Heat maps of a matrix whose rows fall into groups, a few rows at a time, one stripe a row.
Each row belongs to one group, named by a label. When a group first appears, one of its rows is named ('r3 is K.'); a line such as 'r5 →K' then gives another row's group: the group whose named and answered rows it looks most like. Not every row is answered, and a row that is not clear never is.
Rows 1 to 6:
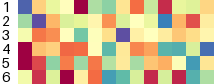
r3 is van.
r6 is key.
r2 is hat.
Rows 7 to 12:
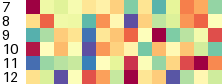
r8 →van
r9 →hat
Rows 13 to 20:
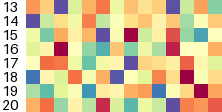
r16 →van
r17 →van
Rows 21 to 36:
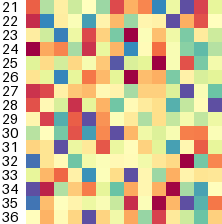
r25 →key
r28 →key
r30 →key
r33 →van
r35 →hat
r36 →hat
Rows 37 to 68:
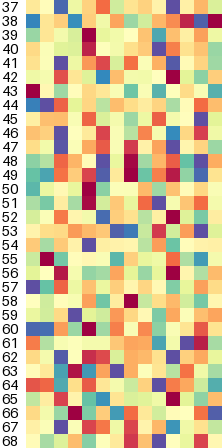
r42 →van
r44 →hat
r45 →key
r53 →key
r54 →hat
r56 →van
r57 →hat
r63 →key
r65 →van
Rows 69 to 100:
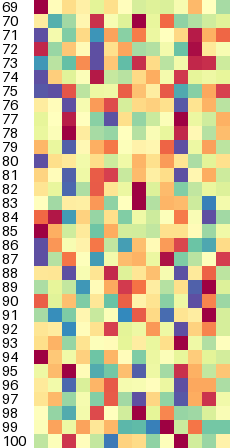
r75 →hat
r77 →van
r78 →van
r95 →van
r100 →van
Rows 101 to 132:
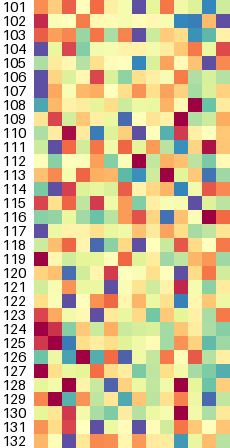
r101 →key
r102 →key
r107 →hat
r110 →van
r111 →hat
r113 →key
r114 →hat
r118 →van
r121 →van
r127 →key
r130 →van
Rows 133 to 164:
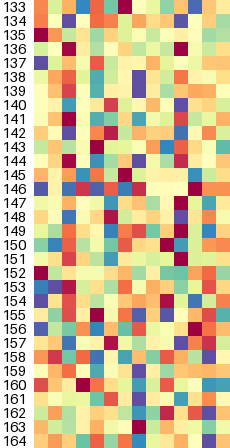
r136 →van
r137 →hat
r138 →van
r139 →van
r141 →van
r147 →van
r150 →hat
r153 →hat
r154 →hat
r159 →van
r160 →key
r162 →key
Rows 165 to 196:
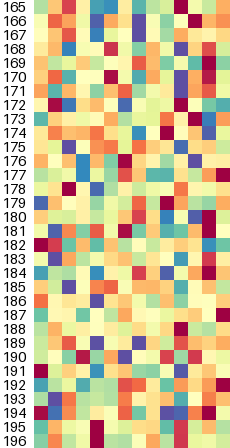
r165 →van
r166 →van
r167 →van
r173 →key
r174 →key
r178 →van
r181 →hat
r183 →hat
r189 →van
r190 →key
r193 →hat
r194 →hat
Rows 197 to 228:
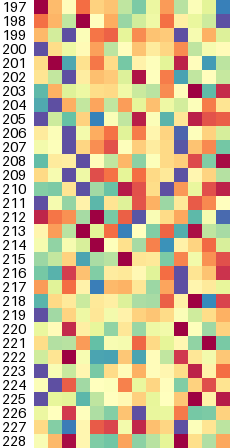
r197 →key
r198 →key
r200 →hat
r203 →key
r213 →key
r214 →hat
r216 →hat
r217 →hat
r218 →key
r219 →hat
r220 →van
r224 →hat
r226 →van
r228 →van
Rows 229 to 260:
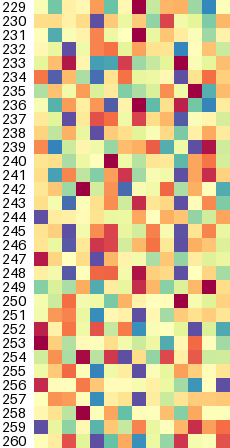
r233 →van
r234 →hat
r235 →key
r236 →van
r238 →hat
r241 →hat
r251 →van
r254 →key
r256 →key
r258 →key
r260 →van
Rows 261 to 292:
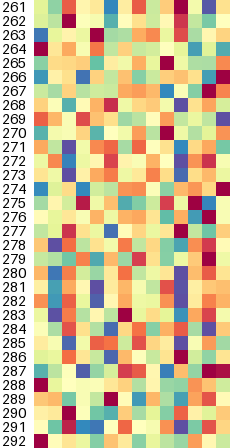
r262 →van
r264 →key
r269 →key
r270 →hat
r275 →key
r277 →van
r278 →hat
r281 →hat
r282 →hat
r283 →hat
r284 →van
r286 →van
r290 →van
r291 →hat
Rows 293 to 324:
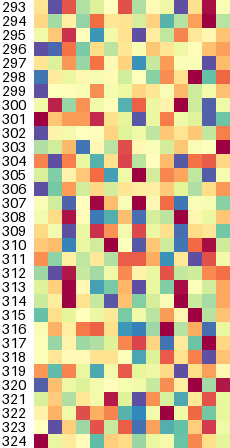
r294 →hat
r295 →van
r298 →key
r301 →key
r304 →hat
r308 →van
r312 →hat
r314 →van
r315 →key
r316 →key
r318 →key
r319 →hat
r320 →key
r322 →key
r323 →hat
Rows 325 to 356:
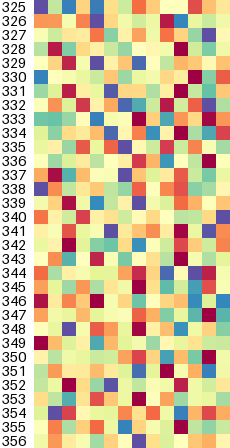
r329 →van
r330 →key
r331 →van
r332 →key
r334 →van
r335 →key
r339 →van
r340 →key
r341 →van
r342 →van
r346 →key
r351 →key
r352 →van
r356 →van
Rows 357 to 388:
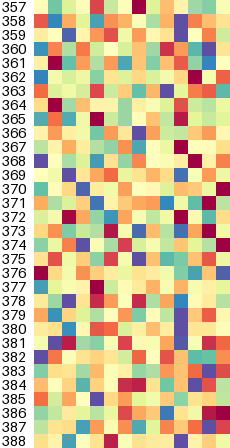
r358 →hat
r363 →hat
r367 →van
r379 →hat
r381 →hat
